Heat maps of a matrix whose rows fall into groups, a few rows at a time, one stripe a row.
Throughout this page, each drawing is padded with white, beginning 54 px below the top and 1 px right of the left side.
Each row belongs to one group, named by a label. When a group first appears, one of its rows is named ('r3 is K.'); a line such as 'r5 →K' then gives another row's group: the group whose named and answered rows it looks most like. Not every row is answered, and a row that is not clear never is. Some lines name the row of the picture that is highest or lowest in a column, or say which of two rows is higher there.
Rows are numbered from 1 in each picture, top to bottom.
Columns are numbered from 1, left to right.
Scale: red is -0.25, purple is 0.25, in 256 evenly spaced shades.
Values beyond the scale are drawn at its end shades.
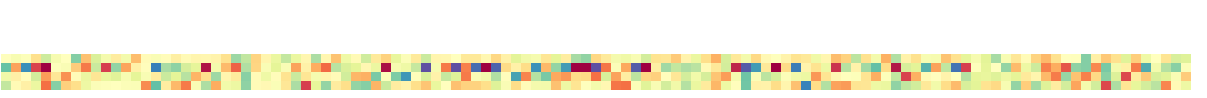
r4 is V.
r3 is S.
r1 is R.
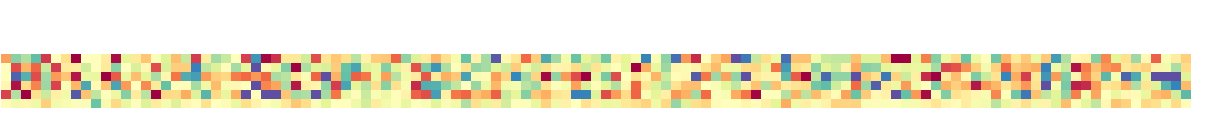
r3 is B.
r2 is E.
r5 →R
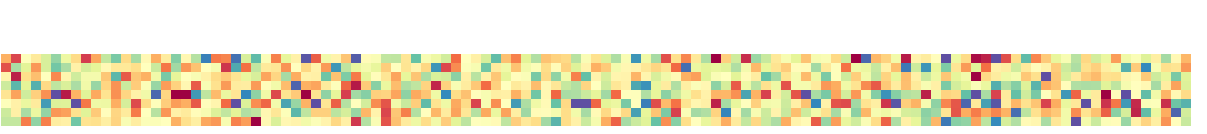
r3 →E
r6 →R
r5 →V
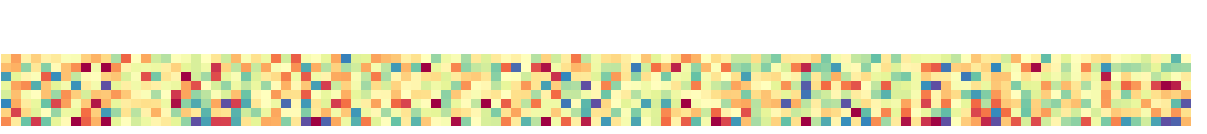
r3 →V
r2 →B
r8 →B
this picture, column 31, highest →8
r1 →E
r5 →V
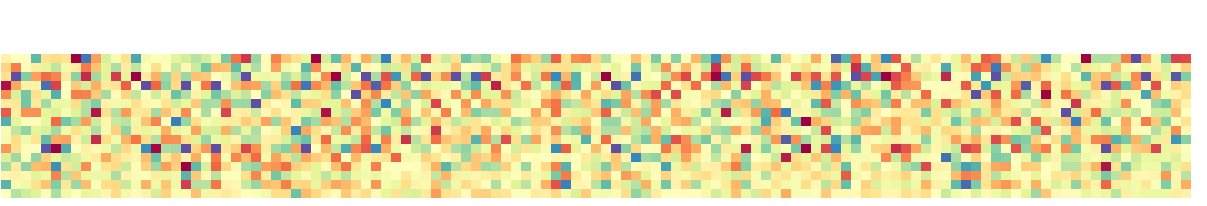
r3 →R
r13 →V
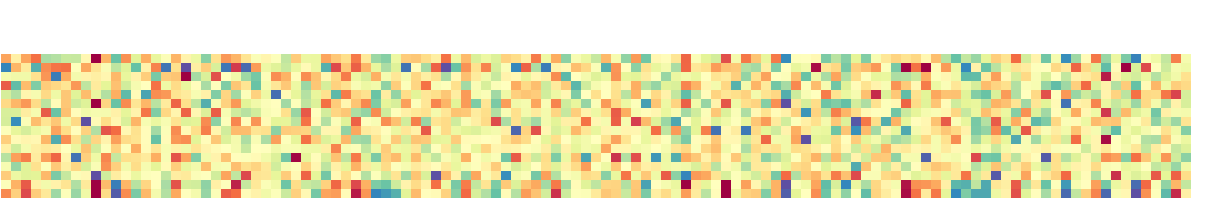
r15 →S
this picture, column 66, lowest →9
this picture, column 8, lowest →4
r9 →B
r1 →S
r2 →S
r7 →V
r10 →V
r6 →S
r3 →V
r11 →R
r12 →E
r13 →B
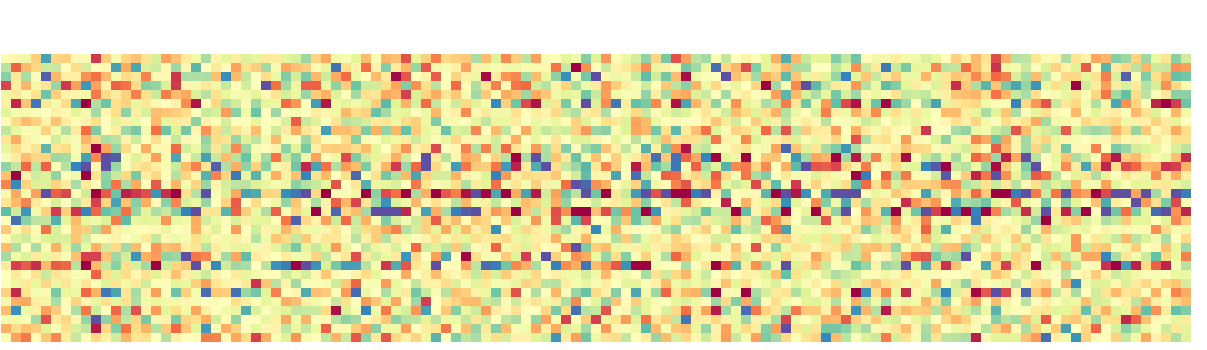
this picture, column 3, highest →18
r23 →S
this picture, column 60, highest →3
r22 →R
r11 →S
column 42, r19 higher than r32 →Yes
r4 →V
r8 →E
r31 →S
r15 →R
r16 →S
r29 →R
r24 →E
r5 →S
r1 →S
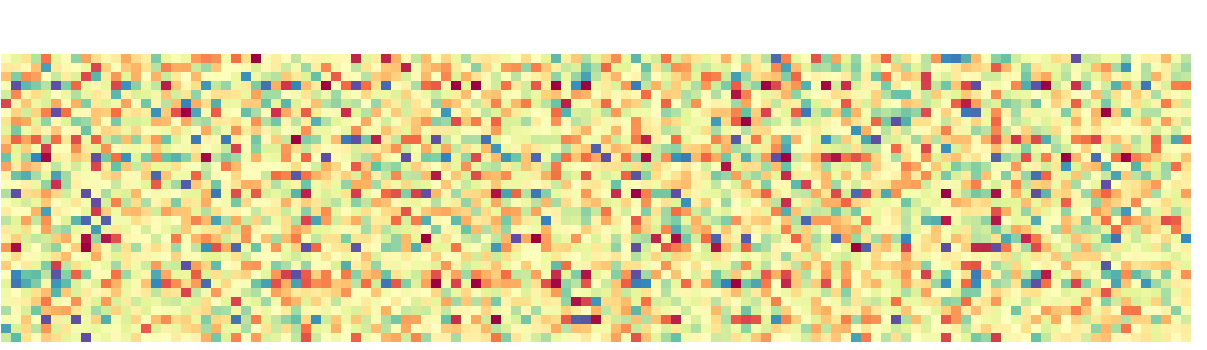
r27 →V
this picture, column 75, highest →21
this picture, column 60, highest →11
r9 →B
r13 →S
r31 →V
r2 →S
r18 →S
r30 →R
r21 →B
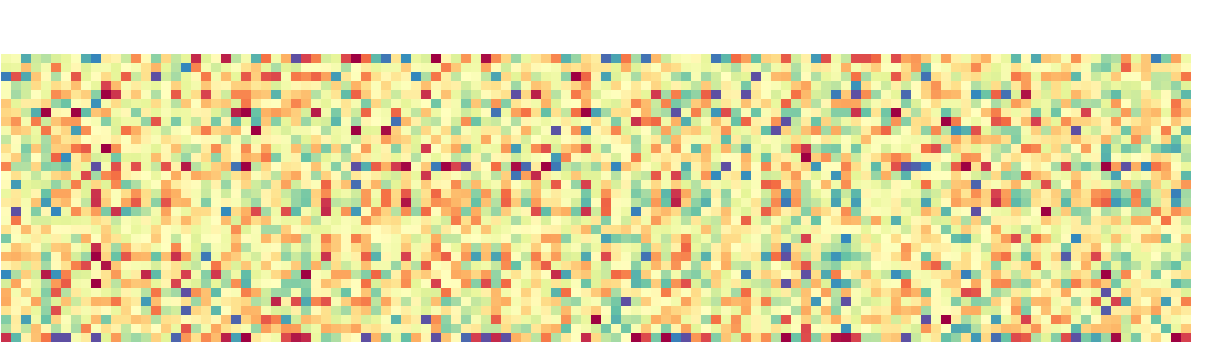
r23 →S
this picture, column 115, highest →13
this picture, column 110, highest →32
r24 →B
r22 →S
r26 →S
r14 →B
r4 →B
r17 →S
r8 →E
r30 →R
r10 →S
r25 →V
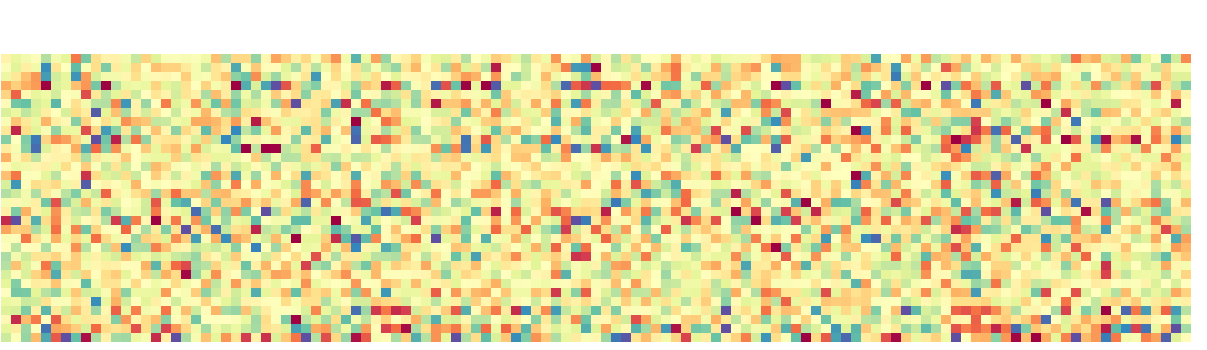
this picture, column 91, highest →29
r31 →S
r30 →E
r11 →R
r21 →E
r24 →V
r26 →B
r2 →R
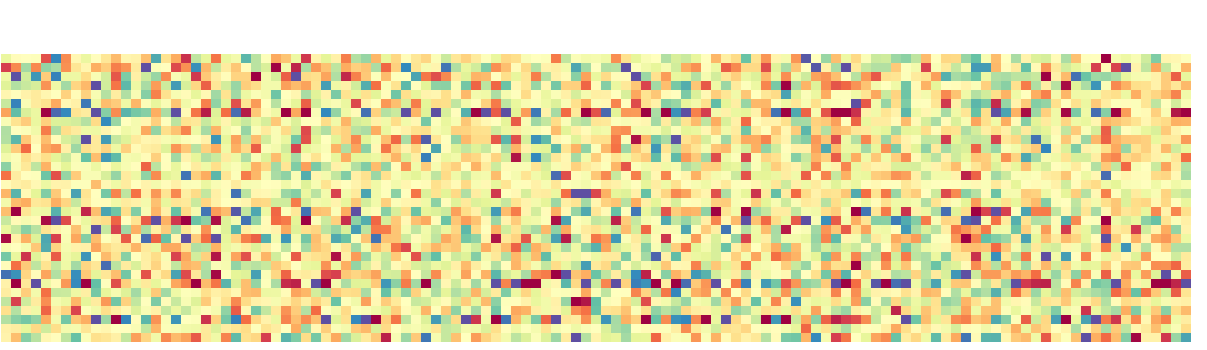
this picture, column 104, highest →10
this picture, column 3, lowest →23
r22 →S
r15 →S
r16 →R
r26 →B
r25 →V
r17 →E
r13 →V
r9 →V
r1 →V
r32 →R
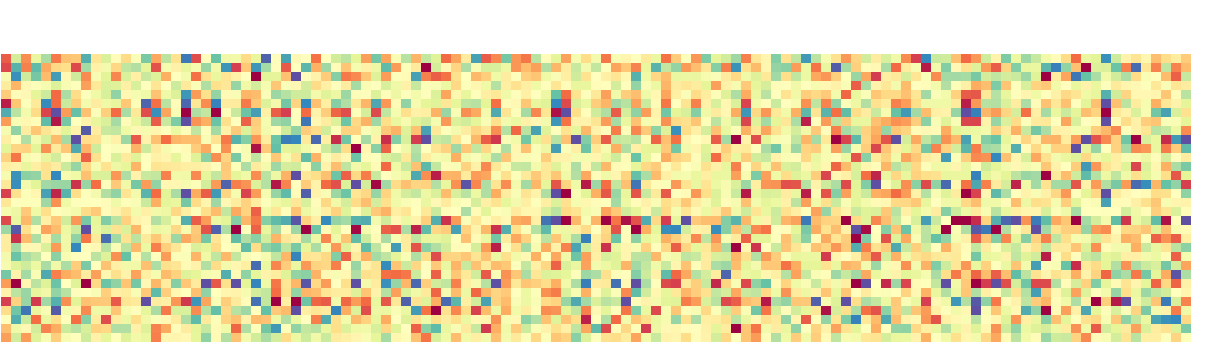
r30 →B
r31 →R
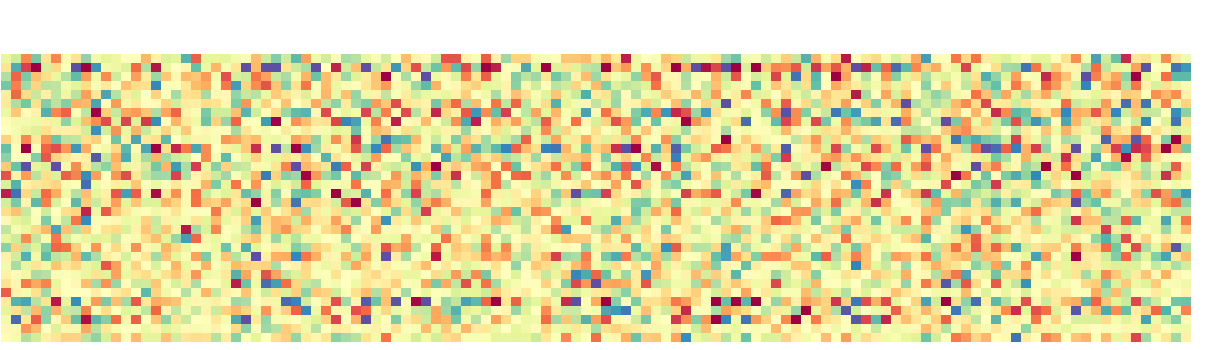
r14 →V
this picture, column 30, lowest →11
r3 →R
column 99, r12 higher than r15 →No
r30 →R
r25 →R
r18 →B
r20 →V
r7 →S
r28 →R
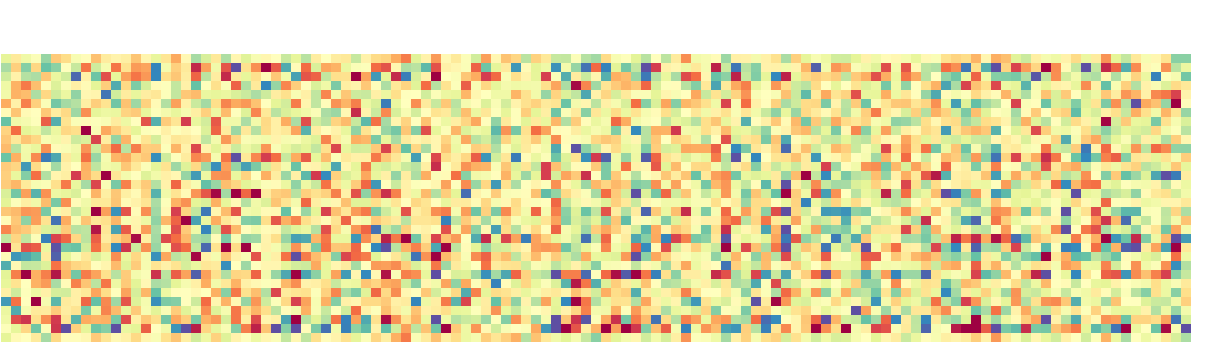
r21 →S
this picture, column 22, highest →13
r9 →B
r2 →R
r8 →V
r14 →B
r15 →S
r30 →E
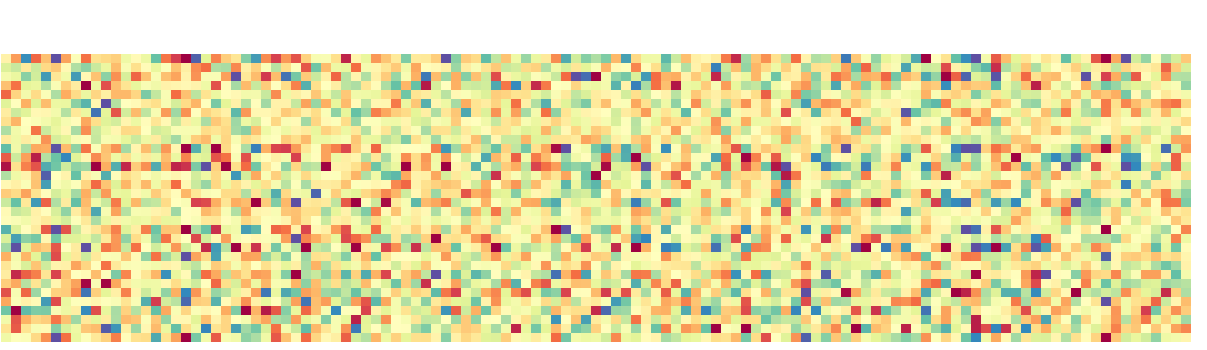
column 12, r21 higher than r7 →Yes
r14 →R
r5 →V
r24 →B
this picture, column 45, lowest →13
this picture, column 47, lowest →16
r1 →V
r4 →B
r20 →V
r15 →S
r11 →V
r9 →R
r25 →E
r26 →B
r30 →E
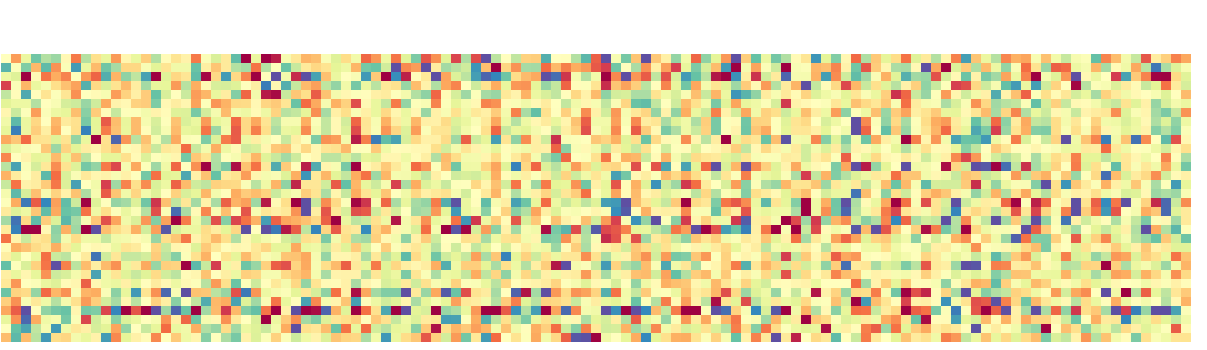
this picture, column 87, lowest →13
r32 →R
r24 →V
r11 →V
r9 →B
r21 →V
